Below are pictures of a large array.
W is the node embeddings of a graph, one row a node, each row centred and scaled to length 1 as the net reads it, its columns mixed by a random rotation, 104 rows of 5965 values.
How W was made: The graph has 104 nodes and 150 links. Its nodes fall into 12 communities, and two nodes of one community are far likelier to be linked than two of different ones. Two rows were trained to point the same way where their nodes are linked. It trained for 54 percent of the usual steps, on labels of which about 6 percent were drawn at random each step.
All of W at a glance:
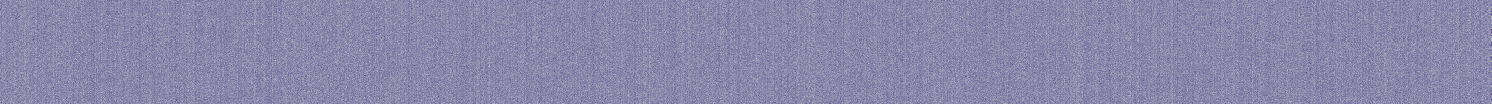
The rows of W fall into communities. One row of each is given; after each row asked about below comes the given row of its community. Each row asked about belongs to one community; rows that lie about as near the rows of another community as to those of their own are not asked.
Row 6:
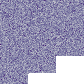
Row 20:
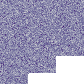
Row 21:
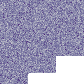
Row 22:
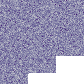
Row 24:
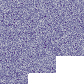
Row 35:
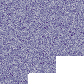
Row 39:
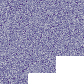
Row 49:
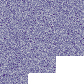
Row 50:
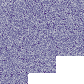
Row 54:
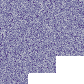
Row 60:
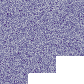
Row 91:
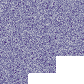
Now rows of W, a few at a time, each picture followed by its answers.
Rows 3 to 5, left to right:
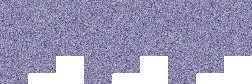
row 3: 21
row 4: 39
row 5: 91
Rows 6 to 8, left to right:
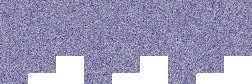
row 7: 49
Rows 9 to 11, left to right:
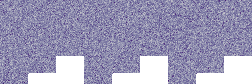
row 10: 21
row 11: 54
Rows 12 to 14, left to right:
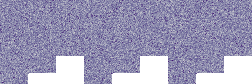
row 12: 50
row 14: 54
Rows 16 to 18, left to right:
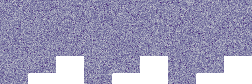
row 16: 35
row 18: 21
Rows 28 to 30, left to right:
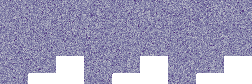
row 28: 50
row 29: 54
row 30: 22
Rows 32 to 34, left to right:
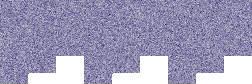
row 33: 22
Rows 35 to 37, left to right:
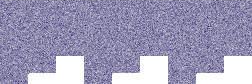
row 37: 39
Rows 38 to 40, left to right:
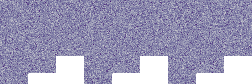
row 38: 54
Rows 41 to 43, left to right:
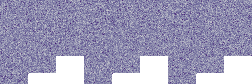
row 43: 24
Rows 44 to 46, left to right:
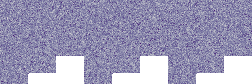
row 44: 91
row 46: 22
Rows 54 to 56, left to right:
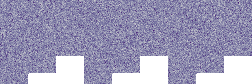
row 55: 60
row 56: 39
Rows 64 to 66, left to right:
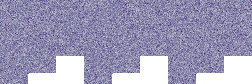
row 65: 22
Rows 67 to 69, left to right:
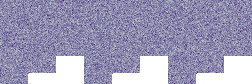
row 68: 49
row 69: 54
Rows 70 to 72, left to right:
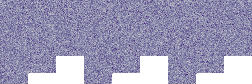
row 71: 6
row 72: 50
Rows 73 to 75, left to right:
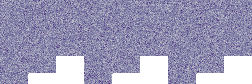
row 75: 91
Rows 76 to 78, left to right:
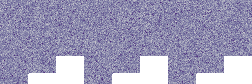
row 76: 39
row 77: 21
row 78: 60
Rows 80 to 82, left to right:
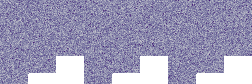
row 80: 24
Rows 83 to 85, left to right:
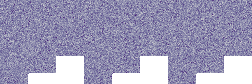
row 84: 91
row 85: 6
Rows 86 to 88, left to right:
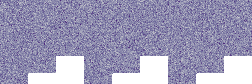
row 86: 21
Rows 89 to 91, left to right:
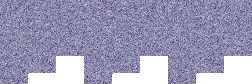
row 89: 39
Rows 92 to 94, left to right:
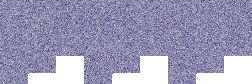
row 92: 20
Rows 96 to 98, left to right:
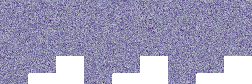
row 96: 91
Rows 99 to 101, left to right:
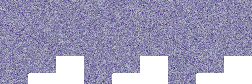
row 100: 22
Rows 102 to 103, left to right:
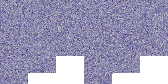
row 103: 20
